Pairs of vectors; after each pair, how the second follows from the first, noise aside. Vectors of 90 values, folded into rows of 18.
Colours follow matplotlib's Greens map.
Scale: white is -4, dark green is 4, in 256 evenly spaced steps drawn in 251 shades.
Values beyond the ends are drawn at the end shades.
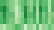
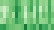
negated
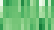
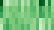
negated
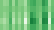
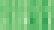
shrunk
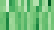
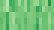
shrunk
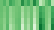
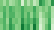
negated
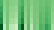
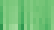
shrunk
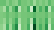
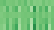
shrunk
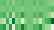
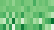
copied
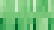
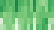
negated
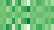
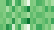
copied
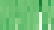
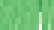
shrunk
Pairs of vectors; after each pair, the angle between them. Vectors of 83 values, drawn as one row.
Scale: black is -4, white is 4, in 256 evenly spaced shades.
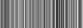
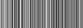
orthogonal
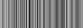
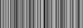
partly aligned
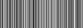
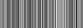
orthogonal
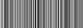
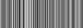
orthogonal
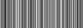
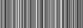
nearly parallel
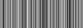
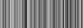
partly aligned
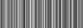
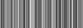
nearly parallel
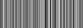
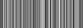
nearly parallel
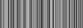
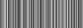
partly aligned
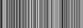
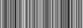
orthogonal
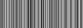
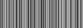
nearly parallel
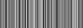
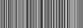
orthogonal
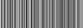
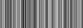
orthogonal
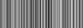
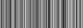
partly aligned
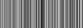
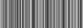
partly opposed
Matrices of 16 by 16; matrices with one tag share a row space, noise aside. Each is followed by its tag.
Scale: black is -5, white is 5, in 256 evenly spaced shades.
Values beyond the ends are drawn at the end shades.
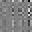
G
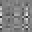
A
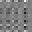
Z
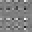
Z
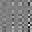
G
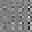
G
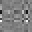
A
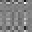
Z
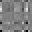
A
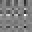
Z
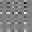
Z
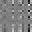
G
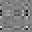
A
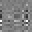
A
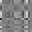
A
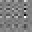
Z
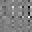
G
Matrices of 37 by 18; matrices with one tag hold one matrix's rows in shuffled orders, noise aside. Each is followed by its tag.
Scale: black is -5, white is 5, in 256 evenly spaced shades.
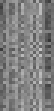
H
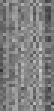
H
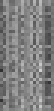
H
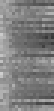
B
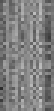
H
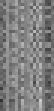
H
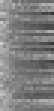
B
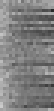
B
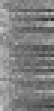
B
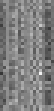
H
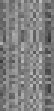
H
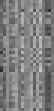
H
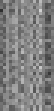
H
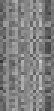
H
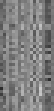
H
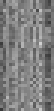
H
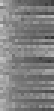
B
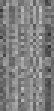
H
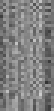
H
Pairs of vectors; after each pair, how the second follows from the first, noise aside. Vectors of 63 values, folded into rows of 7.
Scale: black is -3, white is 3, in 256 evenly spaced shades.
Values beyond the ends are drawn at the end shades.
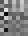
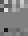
partly zeroed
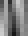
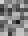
shuffled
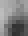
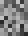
shuffled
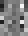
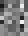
copied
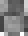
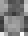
copied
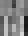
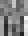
negated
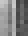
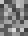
shuffled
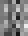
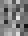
negated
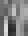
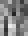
negated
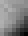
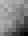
copied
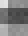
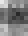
copied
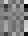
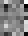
copied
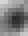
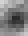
copied
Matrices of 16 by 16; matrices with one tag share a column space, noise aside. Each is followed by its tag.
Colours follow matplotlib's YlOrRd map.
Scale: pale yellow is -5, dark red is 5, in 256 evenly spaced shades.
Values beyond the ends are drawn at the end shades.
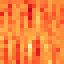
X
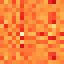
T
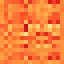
T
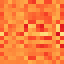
T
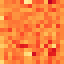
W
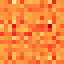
T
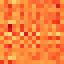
T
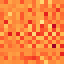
T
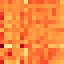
W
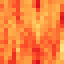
X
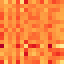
W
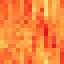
X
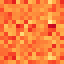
T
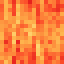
X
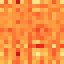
W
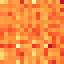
W
